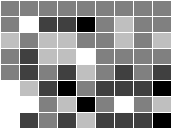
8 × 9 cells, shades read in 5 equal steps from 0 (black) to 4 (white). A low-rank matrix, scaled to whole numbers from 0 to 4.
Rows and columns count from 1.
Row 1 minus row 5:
0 1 0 1 -1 0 1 0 1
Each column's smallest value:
2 1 1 0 0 1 1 1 0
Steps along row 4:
down up same up down same same same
